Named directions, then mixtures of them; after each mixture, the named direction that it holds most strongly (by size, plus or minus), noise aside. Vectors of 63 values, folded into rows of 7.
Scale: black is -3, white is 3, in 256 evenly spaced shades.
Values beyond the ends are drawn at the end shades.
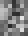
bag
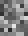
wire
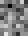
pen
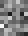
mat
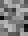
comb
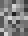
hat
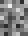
pen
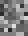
wire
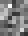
bag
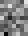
pen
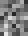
hat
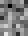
pen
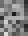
hat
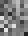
wire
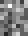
pen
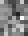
bag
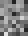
hat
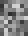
wire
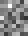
pen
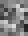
comb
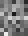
hat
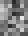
bag
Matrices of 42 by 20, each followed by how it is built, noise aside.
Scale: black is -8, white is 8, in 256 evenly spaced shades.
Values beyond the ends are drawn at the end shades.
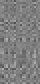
low rank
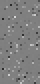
sparse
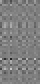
low rank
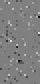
sparse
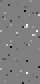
sparse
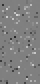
sparse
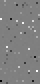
sparse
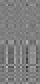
low rank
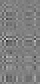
low rank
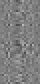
low rank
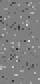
sparse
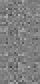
low rank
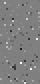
sparse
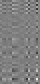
low rank
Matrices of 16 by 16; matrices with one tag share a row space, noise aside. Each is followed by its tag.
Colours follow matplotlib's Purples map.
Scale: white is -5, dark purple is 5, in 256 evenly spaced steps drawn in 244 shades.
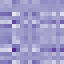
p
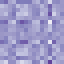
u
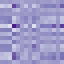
p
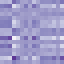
p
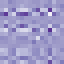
u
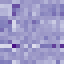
p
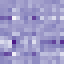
p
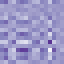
u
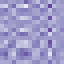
u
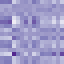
p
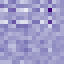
u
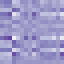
p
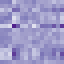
p
